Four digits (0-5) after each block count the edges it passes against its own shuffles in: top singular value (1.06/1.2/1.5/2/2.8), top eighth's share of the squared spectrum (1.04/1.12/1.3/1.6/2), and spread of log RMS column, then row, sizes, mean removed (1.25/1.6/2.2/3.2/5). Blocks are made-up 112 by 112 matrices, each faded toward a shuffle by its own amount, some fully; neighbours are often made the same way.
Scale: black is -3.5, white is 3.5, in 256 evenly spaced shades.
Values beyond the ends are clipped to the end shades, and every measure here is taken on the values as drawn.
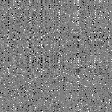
4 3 2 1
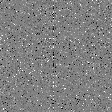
3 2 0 0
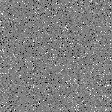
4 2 2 1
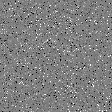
3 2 1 0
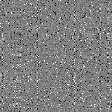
4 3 2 1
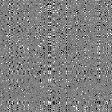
5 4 3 3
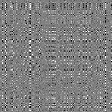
5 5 4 3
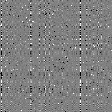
5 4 3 2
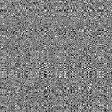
5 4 3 3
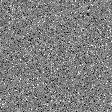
0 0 0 0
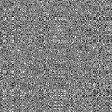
5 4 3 3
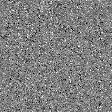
0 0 2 0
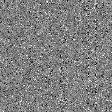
1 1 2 0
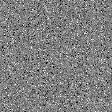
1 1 2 0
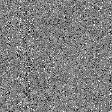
1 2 3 0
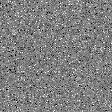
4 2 0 1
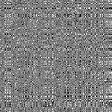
5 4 3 3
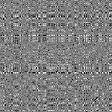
5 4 3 4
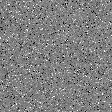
0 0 0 0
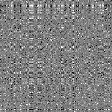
5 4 3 3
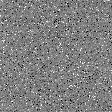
3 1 0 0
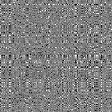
5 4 3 3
